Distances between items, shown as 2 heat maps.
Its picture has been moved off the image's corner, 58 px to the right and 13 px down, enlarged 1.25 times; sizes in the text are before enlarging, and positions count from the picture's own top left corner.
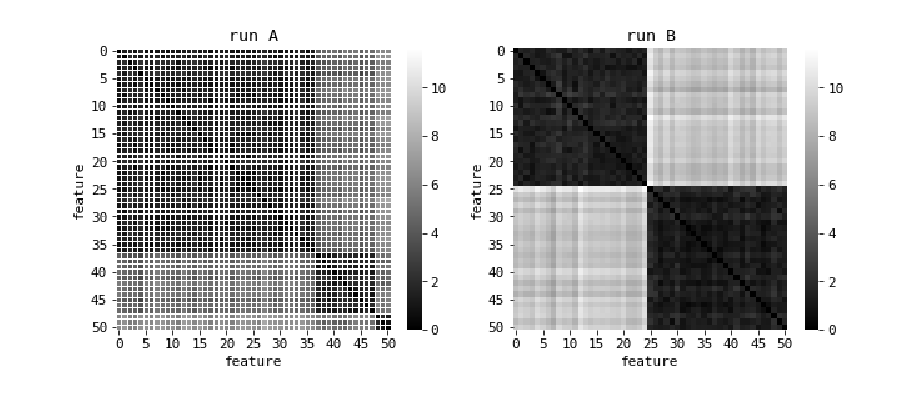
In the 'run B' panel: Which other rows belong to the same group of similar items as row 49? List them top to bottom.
25, 26, 27, 28, 29, 30, 31, 32, 33, 34, 35, 36, 37, 38, 39, 40, 41, 42, 43, 44, 45, 46, 47, 48, 50
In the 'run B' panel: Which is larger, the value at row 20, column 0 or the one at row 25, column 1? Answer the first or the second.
the second
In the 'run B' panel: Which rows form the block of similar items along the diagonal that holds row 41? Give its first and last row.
25 to 50
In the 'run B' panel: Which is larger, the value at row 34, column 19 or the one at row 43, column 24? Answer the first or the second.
the second
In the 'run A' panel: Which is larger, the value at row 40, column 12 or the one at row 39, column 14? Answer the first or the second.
the first
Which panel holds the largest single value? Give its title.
run B
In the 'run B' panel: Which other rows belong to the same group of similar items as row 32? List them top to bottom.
25, 26, 27, 28, 29, 30, 31, 33, 34, 35, 36, 37, 38, 39, 40, 41, 42, 43, 44, 45, 46, 47, 48, 49, 50
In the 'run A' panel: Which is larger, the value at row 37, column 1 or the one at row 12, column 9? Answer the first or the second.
the first
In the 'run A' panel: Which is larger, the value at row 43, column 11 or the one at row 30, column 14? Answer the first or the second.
the first
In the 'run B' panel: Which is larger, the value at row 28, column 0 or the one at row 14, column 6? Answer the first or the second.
the first
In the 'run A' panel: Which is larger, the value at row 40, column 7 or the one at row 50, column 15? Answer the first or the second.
the second
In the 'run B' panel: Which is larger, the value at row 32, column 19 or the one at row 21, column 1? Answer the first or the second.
the first
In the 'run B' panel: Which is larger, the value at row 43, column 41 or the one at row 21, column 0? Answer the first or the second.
the first
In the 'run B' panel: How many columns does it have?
51
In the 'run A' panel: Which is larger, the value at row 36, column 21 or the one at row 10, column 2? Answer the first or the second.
the second
